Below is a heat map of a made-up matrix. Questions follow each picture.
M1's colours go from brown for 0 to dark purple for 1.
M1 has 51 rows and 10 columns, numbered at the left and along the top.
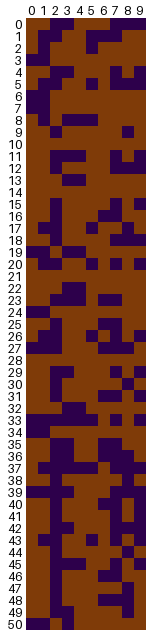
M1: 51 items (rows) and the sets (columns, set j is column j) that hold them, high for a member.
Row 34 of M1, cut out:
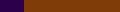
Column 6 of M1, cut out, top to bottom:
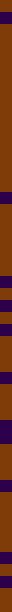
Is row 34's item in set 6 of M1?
no
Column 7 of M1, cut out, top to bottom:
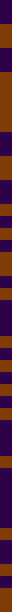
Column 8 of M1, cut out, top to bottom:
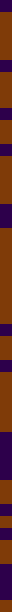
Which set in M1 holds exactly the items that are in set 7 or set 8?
2
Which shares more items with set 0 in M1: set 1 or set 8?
set 1
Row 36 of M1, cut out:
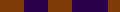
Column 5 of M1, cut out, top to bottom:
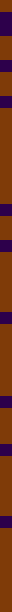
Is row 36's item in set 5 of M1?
no
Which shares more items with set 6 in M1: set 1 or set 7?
set 7
